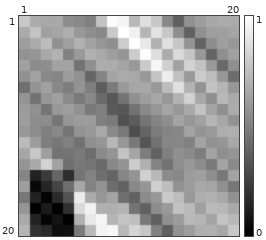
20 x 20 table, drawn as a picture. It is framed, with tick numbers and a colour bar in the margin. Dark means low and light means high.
The bottom left is the ninth with the lowest average. Streaks slant down to the right. On average the colour sits 60% of the way up the scale. The ninth with the highest average is the top middle. An odd patch, lower than its surroundings, sits in the bottom left. The bottom left is the roughest part.
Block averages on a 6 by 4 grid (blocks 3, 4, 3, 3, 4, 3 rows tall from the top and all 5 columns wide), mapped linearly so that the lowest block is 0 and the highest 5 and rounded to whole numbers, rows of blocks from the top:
4453
3354
3234
3323
1343
0534
